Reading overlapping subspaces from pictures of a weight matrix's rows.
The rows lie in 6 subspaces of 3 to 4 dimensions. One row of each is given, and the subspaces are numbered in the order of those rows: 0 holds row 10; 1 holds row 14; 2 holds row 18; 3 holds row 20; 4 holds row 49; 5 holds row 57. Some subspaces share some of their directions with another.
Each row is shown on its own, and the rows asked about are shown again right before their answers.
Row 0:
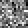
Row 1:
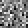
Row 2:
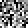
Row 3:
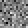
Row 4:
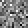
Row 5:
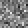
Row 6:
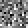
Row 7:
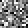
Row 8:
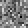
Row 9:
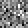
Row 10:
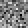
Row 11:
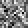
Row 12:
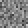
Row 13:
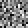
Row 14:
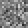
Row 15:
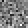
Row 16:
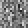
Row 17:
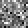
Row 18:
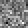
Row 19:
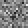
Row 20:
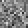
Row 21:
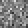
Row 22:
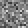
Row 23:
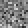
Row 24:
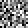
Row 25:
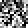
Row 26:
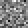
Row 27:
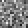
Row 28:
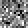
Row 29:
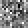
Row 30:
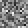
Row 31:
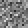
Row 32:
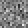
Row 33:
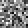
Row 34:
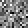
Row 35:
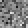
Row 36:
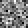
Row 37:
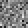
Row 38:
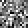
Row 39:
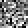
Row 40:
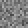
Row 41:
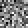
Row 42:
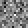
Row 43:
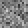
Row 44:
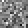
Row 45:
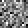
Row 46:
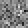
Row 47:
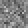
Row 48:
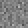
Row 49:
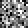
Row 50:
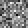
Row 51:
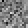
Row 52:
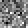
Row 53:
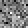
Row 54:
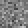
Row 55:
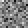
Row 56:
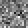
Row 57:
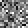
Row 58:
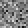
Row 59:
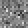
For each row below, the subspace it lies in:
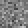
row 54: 0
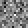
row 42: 5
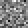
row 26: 0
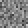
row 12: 2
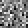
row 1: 0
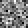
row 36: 4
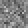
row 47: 3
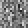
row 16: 4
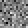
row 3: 2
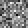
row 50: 4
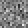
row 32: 1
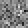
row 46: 2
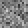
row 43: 1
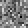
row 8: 0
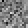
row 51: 4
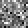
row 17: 2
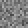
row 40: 3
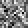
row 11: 3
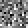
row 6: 0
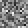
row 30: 0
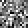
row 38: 5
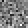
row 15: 5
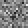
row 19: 2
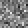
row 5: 2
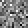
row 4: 5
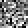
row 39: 0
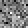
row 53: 2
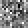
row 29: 4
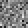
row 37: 2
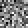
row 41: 1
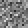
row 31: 4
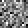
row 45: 4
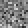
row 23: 0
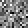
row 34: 5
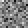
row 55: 4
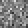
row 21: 0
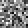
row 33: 1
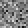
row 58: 5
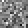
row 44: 4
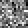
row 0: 2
